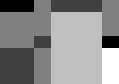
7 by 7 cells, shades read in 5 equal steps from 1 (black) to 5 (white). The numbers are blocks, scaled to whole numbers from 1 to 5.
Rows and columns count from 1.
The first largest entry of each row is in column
3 4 4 4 7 7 7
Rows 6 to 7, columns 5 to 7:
4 4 5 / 4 4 5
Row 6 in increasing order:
2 2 3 4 4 4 5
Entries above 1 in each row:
5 7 7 6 7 7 7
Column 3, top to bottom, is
3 3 3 2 3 3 3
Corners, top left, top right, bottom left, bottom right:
1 3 2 5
